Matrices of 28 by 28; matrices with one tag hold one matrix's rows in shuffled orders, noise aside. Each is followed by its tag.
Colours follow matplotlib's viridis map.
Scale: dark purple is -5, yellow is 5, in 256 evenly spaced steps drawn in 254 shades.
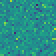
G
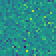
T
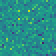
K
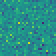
K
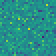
K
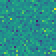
G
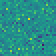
K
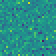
K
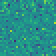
G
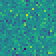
T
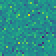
K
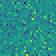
T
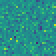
G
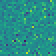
T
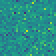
T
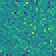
T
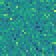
G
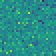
K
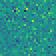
T
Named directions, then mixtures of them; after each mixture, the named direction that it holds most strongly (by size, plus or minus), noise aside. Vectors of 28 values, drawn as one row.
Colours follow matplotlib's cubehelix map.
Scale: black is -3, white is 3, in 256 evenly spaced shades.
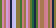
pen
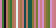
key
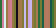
key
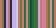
key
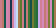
key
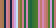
key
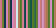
key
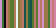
key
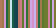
pen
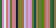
key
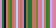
key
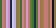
pen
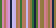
pen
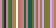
key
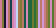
key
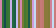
pen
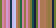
pen
